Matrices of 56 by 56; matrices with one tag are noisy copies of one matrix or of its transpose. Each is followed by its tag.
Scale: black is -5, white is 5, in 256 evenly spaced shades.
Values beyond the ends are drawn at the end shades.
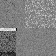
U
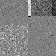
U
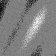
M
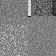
U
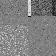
U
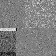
U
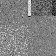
U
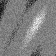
M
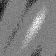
M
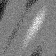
M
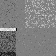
U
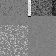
U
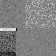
U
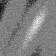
M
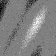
M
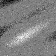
M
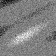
M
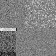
U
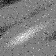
M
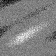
M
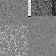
U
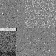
U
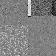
U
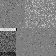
U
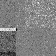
U
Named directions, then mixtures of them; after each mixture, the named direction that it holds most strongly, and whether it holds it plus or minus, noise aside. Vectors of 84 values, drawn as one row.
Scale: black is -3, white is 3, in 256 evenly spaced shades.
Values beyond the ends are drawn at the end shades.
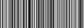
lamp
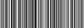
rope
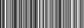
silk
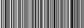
rope, plus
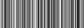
silk, minus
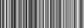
silk, plus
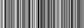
silk, minus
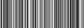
lamp, minus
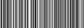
lamp, minus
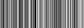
lamp, minus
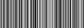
lamp, minus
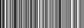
silk, plus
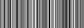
rope, minus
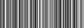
silk, plus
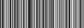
lamp, plus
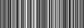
rope, minus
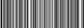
lamp, minus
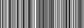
lamp, plus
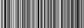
silk, minus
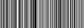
rope, plus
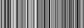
rope, minus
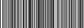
lamp, plus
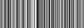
rope, minus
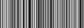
lamp, plus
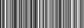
silk, plus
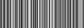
lamp, minus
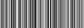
rope, plus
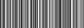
silk, plus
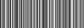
rope, minus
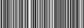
lamp, minus
